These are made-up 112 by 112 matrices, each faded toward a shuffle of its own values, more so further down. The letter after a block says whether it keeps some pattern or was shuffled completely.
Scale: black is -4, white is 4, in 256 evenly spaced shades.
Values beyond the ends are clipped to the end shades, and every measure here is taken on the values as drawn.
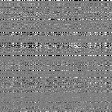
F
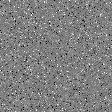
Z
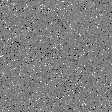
Z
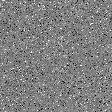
Z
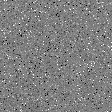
Z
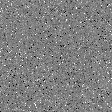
Z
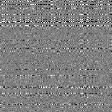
F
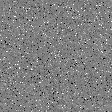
Z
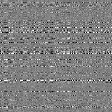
F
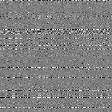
F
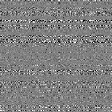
F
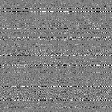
F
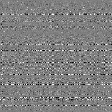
F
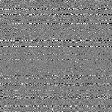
F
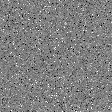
Z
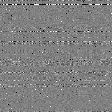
F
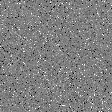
Z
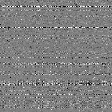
F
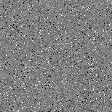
Z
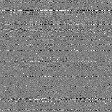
F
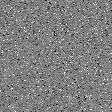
Z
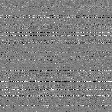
F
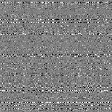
F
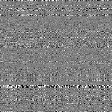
F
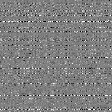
F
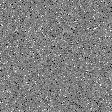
Z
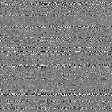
F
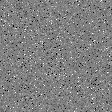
Z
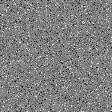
Z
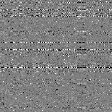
F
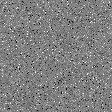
Z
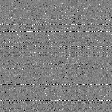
F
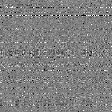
F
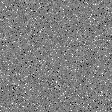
Z
